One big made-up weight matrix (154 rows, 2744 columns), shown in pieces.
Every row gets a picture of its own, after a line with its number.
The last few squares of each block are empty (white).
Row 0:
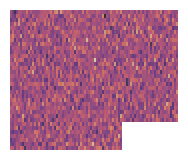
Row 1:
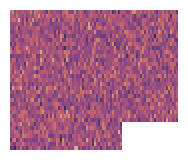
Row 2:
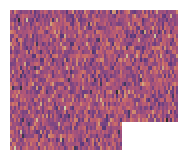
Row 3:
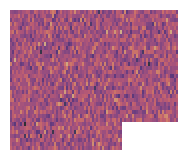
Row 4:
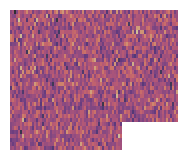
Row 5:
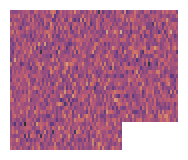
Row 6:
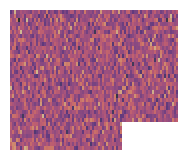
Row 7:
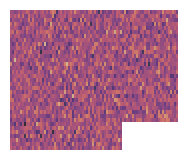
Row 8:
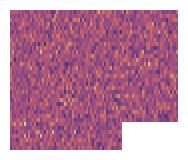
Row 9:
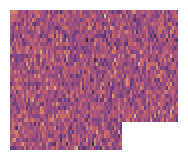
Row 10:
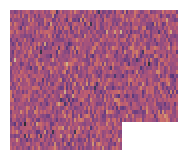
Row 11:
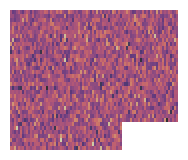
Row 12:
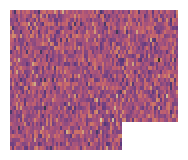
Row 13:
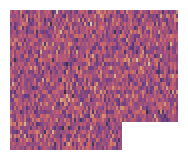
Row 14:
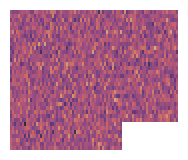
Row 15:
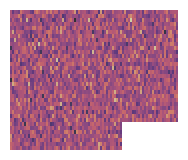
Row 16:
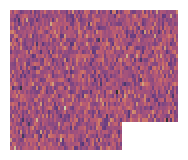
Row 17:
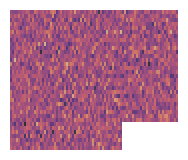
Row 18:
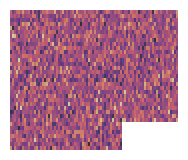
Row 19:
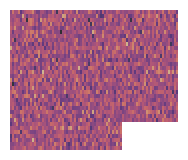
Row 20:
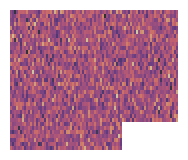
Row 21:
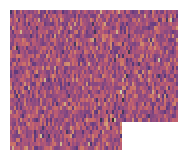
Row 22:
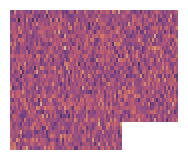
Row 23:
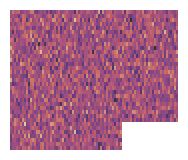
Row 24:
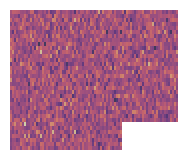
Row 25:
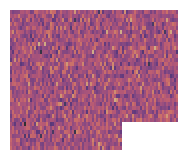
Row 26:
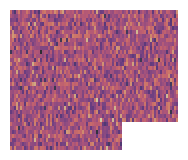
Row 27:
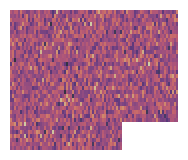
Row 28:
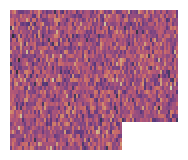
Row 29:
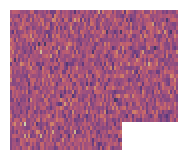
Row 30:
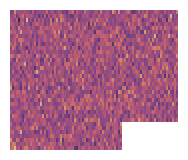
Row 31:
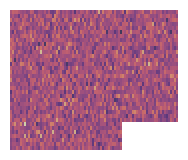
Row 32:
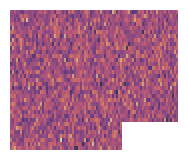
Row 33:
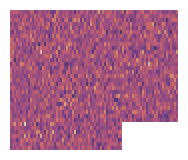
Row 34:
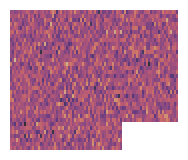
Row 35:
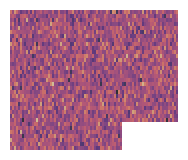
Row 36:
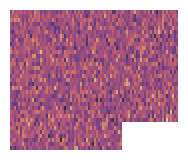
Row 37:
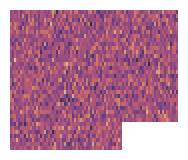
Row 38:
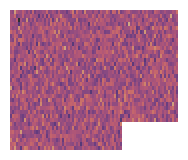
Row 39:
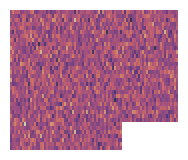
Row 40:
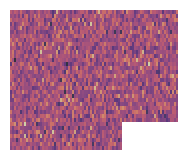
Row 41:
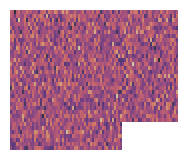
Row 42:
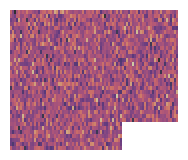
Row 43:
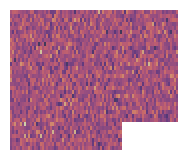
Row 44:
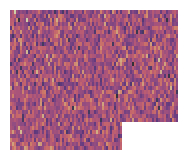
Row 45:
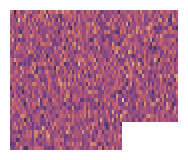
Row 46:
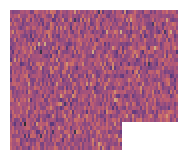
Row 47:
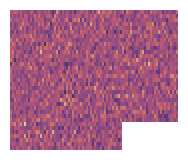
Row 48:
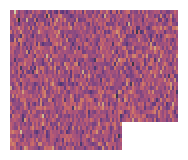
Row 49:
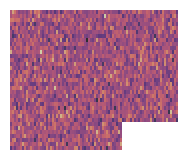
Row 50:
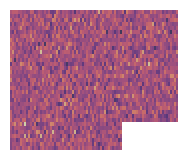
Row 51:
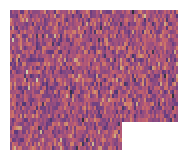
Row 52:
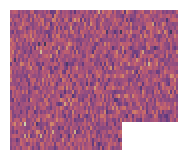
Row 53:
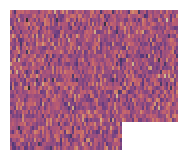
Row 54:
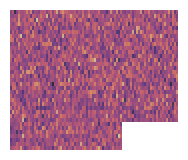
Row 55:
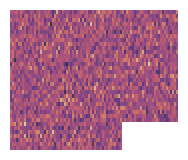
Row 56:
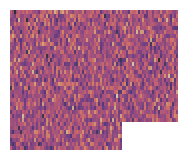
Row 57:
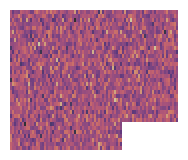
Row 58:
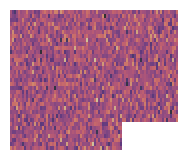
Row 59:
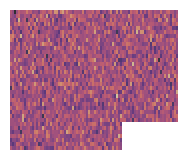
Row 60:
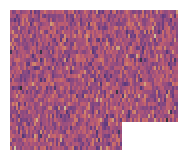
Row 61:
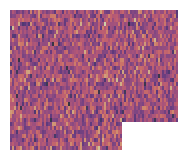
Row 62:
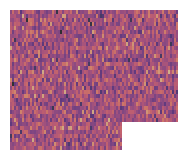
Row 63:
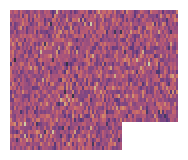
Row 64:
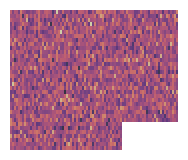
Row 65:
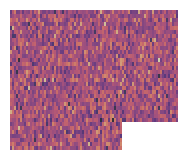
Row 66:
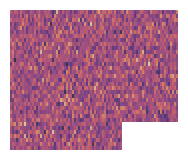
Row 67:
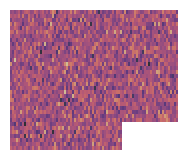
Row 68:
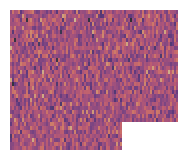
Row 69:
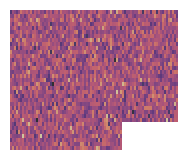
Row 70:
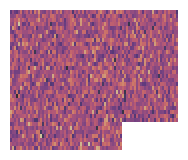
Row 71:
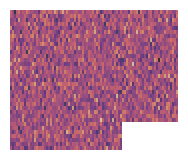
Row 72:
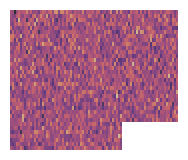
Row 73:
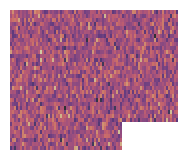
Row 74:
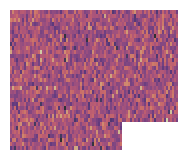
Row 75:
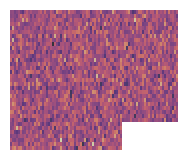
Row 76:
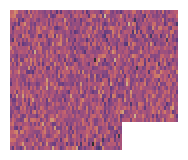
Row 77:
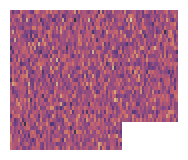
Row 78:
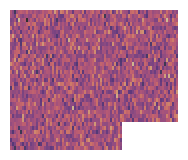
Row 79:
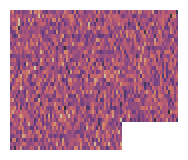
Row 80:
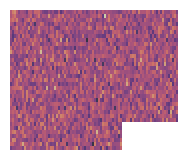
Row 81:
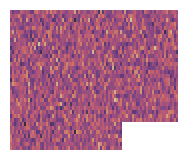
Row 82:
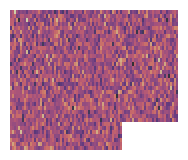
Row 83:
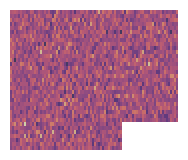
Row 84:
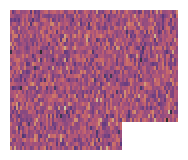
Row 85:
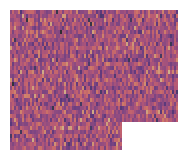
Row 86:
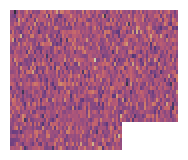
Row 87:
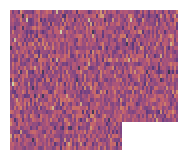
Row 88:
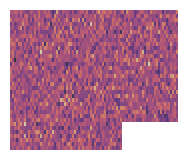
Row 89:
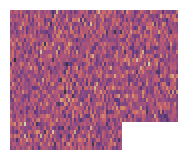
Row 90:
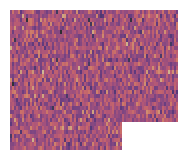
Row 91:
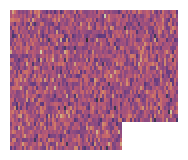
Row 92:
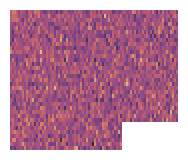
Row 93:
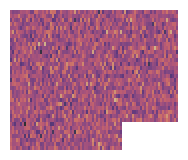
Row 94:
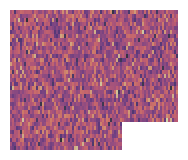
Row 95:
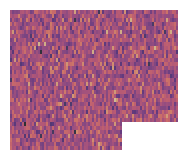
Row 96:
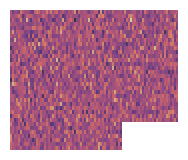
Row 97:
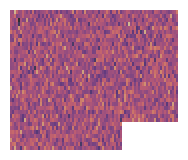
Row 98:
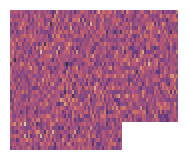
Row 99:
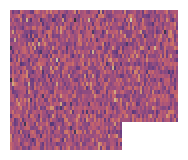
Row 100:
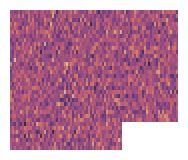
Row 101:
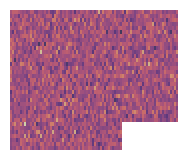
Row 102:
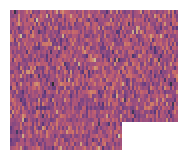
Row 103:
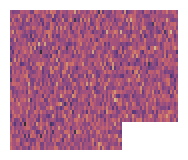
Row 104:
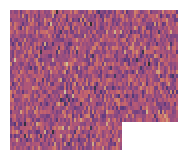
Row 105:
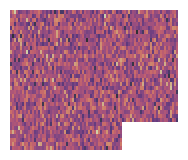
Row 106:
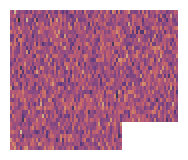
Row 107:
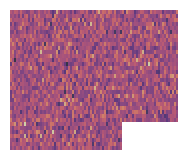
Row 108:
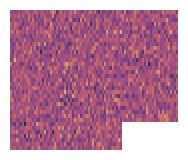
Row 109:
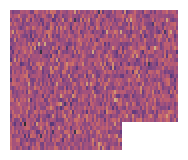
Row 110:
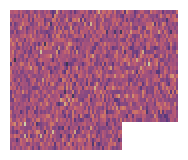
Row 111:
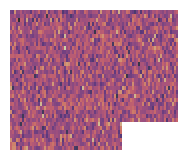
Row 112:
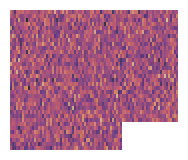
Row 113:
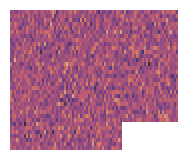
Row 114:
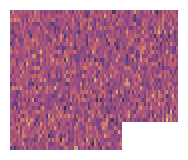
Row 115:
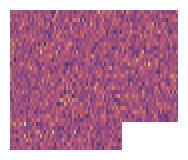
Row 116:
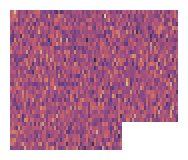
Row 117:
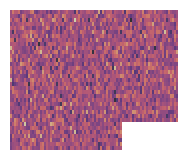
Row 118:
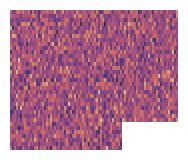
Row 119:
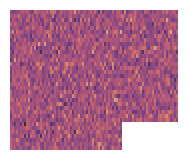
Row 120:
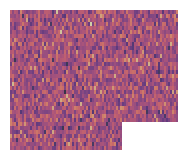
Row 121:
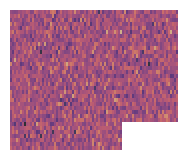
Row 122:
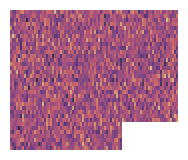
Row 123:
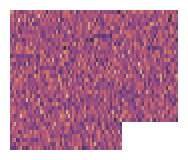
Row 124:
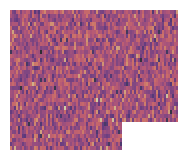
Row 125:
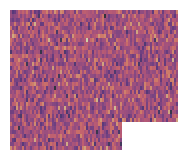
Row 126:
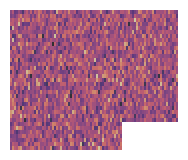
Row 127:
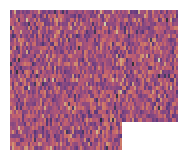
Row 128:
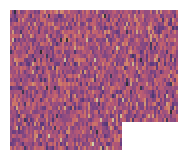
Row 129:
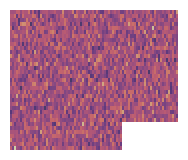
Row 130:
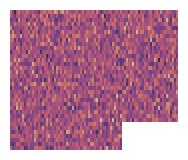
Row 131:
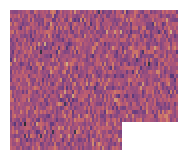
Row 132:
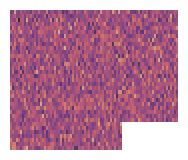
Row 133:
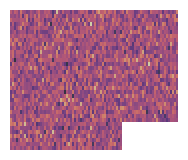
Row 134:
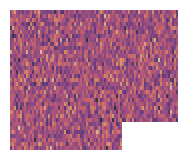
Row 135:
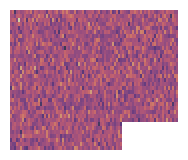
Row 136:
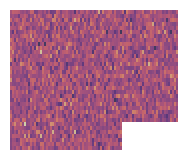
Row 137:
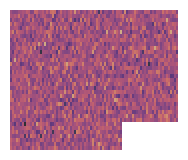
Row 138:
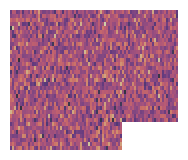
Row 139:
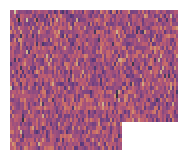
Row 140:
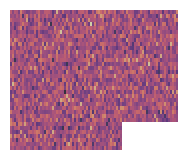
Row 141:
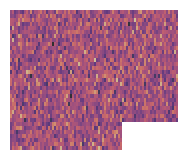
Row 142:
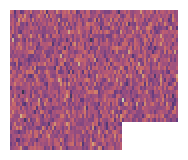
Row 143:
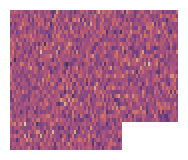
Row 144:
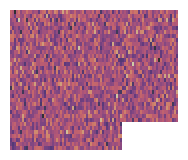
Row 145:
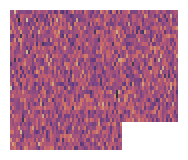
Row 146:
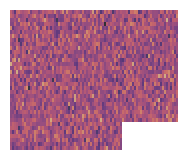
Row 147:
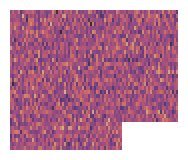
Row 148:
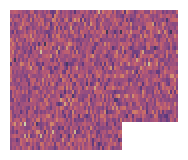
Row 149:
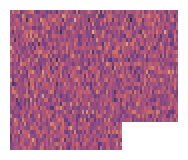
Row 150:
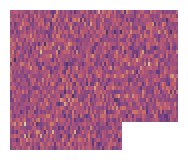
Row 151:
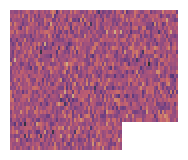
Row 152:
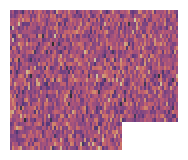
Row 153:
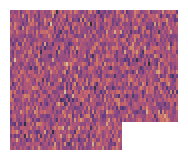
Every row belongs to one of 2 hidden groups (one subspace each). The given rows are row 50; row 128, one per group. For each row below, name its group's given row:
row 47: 50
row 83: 50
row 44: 128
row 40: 50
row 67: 50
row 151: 50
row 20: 128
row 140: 50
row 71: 128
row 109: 50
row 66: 50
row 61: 128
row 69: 128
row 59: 128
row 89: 50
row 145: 128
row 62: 50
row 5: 50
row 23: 50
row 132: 128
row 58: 128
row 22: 128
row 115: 50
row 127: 128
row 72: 128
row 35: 128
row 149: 50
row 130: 128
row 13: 50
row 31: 50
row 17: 50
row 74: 128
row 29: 50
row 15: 50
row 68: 50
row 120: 50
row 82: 128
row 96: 50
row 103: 50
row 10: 50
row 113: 50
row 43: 50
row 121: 50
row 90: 50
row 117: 50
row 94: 128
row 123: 128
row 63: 50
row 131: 50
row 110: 50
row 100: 50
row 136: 50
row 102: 128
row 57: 50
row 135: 128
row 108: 50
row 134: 128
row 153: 50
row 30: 128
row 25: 50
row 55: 50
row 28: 128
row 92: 128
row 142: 128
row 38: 128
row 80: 128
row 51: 128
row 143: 50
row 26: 128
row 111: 128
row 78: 128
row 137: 50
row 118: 128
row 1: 128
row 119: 50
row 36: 128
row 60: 128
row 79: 128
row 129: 128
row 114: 128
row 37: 50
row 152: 128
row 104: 50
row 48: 128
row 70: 128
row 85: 50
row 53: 128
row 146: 128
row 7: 50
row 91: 128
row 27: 50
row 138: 128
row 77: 50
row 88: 50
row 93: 50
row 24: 50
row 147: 50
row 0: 128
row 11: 128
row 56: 128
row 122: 128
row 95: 50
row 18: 128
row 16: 128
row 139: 128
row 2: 128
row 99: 50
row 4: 128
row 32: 128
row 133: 50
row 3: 50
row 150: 50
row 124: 128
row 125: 128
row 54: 128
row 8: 50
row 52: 50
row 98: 50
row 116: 128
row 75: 128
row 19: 50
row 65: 128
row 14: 50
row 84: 128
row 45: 128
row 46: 50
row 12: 128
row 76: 128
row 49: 128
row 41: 128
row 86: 128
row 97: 128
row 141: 128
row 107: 50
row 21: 128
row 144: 128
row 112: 128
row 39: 50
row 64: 50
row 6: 128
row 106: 128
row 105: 128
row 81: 50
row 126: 128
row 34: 50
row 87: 50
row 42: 128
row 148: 50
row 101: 50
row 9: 128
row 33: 50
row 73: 128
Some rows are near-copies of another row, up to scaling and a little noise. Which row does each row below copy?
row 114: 36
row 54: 102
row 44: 82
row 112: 53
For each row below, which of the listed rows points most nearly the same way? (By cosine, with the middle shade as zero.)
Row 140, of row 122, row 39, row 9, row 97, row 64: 64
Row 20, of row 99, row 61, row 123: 99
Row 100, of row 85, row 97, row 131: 131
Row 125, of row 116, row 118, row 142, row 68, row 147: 118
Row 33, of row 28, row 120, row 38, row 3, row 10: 120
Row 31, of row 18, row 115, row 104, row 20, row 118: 115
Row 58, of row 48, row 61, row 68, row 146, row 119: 146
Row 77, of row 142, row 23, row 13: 13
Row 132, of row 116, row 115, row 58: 116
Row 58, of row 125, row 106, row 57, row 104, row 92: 125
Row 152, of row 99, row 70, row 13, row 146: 70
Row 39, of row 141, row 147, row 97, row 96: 147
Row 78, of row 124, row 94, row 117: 94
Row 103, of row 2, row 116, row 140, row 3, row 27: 3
